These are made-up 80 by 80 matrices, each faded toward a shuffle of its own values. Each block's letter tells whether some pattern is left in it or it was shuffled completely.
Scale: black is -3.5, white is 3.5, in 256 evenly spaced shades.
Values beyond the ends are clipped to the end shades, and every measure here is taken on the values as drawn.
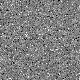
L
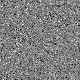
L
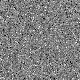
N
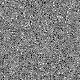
L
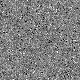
N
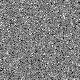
N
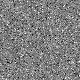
N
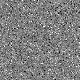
L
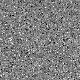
L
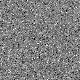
N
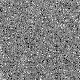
L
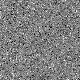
N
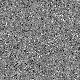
N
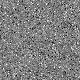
N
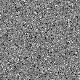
N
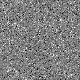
L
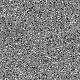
N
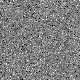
N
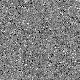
L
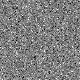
L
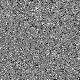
L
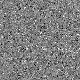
L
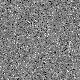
N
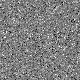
N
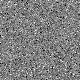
N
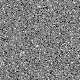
L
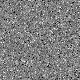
N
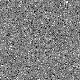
L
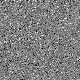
L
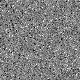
N
